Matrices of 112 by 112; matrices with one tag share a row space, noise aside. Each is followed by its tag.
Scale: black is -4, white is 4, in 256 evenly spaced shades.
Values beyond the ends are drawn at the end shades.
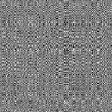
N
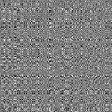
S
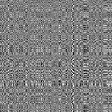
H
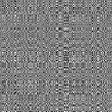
N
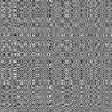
S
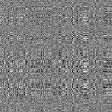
H
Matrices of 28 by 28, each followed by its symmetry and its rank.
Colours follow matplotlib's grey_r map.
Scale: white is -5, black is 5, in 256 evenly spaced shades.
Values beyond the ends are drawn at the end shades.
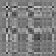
symmetric, rank two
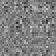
neither, rank five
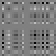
symmetric, rank one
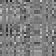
neither, rank three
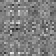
neither, rank five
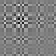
symmetric, rank one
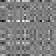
neither, rank two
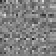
neither, rank five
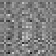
neither, rank three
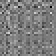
neither, rank three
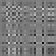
symmetric, rank two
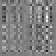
neither, rank two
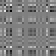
symmetric, rank one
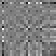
symmetric, rank two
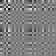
symmetric, rank one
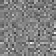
neither, rank five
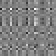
neither, rank two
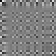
symmetric, rank two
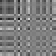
symmetric, rank one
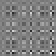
symmetric, rank one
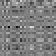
neither, rank two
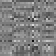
neither, rank three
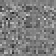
neither, rank five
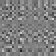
neither, rank three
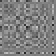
symmetric, rank two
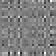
neither, rank two
